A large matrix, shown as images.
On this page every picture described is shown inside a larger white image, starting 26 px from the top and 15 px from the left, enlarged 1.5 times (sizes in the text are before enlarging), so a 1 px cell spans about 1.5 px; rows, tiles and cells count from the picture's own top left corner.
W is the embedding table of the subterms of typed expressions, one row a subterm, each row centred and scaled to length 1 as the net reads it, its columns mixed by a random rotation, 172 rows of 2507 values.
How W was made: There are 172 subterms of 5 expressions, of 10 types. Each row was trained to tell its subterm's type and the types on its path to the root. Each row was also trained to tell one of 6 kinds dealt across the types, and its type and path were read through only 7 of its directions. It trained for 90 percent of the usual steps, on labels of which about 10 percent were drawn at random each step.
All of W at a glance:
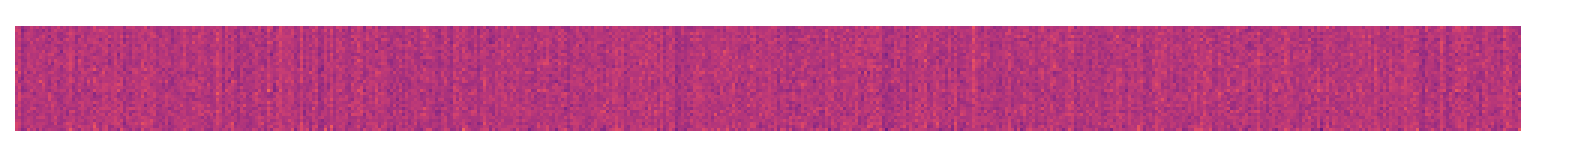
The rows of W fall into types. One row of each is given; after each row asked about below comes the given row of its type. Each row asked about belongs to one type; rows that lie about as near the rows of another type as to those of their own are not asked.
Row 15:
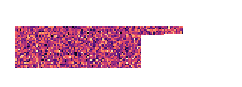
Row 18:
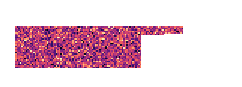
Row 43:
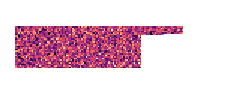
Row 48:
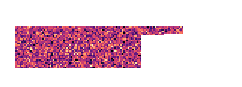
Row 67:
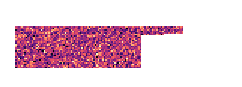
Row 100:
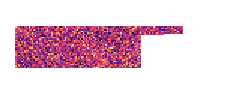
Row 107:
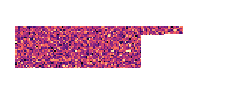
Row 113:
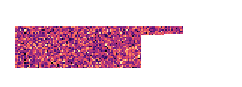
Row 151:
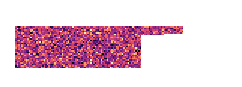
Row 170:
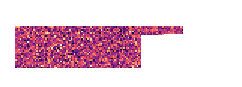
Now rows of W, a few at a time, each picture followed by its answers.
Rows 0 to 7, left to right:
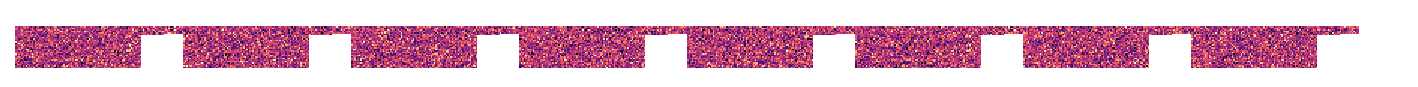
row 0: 107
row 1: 67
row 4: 48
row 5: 107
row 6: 18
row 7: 67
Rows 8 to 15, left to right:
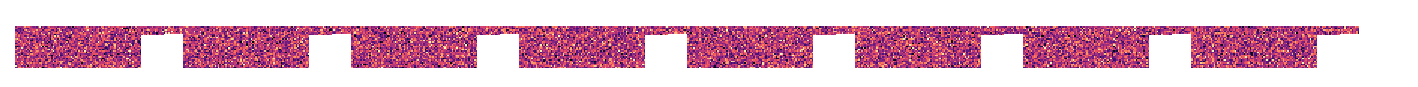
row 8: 113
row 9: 170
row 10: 43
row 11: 48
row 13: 170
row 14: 113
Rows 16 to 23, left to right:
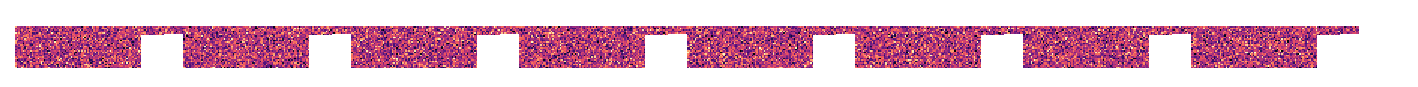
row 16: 18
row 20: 100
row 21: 151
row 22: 43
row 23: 48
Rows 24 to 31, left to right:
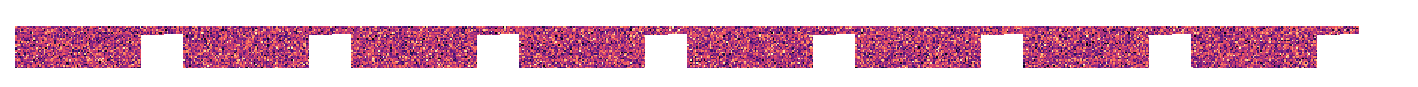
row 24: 100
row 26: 107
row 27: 15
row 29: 67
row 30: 15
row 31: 43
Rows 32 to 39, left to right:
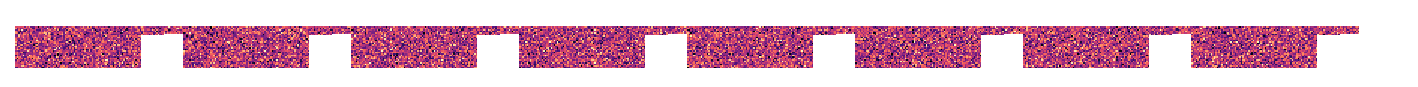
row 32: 67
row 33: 43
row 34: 67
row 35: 100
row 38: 170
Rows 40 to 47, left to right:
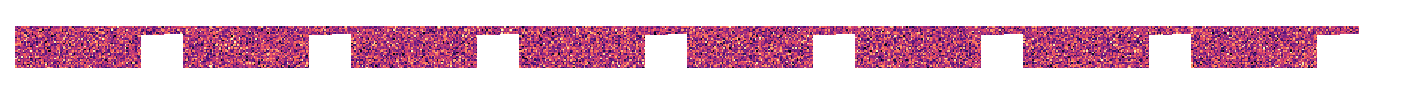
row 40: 18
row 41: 170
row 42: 67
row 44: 170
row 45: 170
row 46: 113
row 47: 43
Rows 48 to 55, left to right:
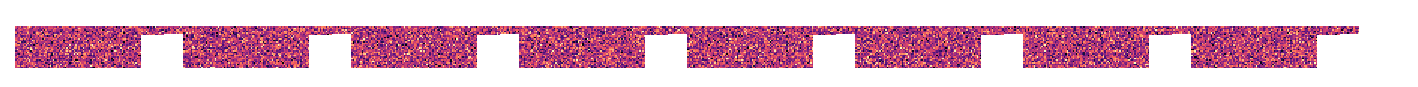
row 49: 43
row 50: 151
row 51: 170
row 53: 48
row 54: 15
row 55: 43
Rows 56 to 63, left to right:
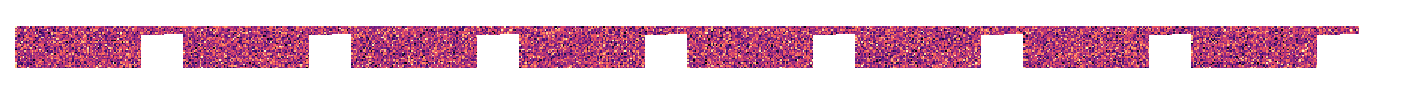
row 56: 43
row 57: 100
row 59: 67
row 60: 43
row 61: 100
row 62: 43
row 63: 107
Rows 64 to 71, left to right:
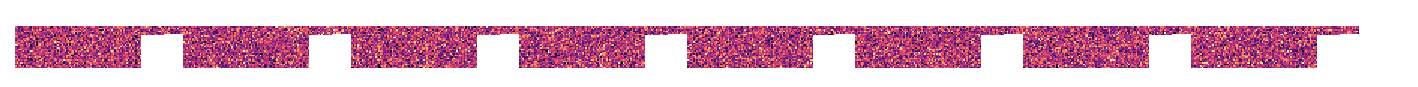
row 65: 18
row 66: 113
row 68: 100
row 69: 100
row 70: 170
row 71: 15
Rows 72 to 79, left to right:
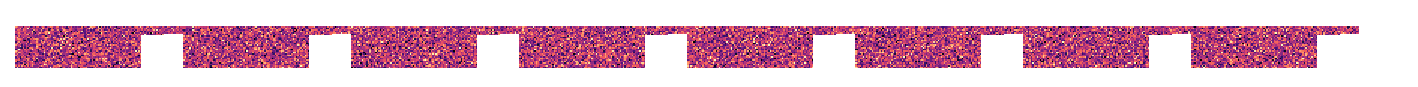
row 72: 170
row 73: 113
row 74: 100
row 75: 170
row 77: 43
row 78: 18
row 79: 113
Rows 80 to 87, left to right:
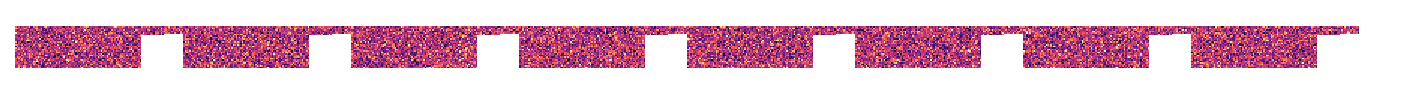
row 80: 151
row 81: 48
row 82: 107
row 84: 48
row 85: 107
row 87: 15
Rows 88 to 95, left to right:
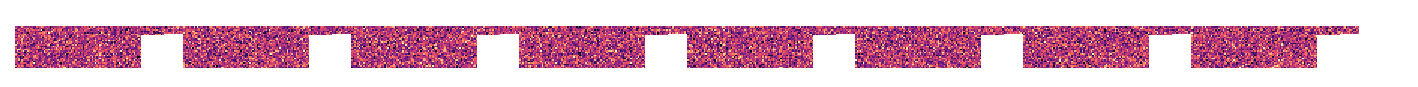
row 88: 67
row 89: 170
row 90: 170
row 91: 15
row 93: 48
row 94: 100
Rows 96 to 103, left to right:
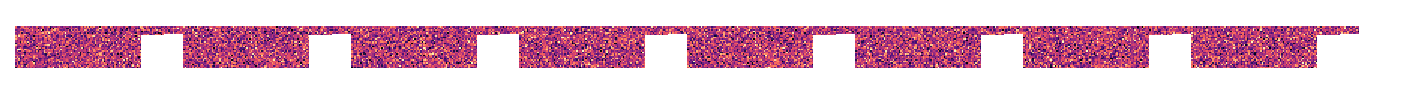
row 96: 67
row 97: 100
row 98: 100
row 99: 18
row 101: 48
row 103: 151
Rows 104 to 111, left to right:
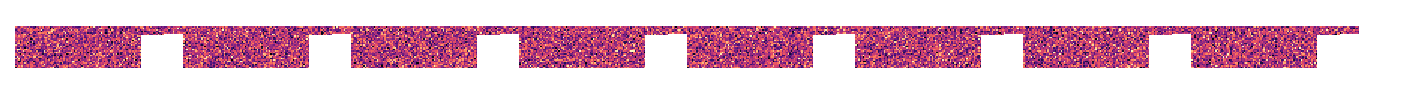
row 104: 67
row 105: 67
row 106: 107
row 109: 67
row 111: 43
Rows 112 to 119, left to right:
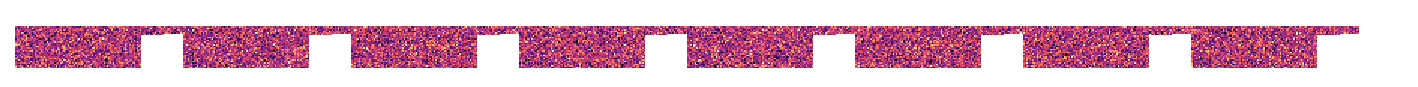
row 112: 18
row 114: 48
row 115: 100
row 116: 113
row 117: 48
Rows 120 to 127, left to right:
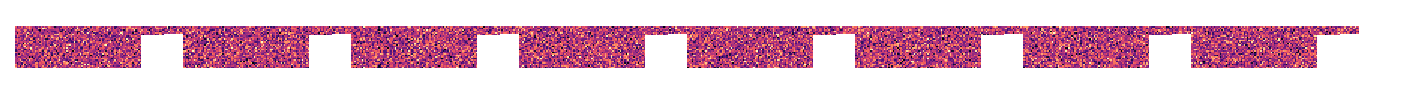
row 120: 48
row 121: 43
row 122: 113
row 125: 170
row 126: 170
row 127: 151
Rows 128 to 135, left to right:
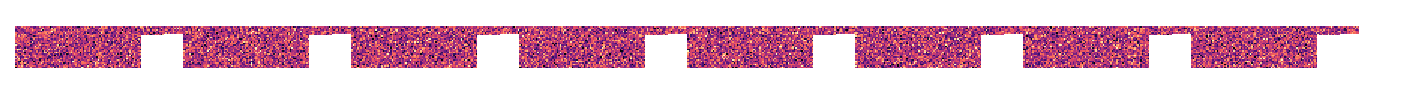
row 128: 67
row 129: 43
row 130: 113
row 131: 67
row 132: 43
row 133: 113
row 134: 43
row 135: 170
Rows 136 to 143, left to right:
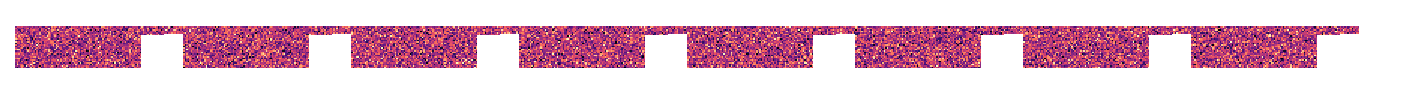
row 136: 67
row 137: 67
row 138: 18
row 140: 18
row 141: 100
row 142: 18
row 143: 113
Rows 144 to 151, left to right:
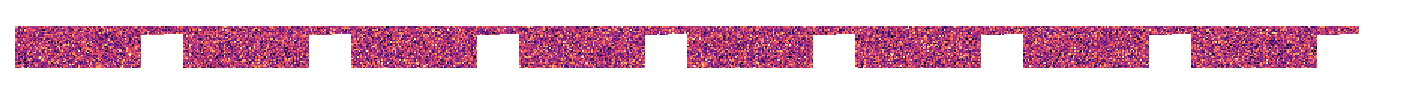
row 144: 113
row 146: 18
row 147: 18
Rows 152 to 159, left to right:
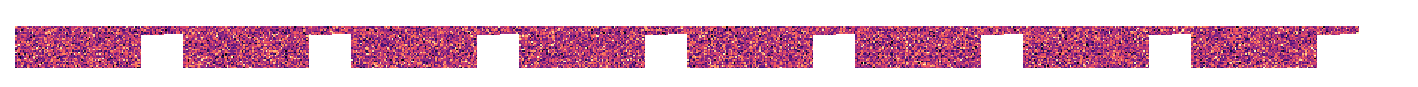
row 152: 100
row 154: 48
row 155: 67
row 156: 43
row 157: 48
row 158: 15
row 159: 113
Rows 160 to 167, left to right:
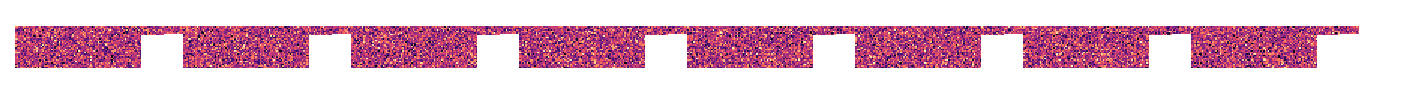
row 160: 113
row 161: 170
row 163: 100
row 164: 100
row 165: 67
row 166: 100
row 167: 100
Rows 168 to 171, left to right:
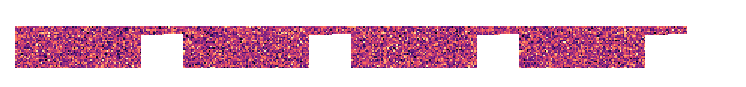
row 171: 43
